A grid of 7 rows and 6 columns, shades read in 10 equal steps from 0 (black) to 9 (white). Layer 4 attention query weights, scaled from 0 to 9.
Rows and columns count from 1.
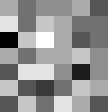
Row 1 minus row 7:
3 -3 1 -3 0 0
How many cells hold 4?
8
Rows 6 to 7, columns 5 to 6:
7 6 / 6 3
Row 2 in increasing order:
4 4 4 6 7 8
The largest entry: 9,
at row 3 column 3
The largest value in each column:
8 8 9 8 7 6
